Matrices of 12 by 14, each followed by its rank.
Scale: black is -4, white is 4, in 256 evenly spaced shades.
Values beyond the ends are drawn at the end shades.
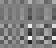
one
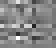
two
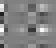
one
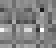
two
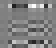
one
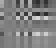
one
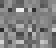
two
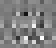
two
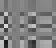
one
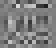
two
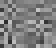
two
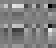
one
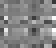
two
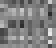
two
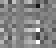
two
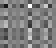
one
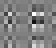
one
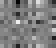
two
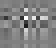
one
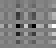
one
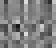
two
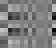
one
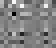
two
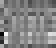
two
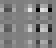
one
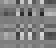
one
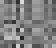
two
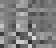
two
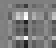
one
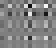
one
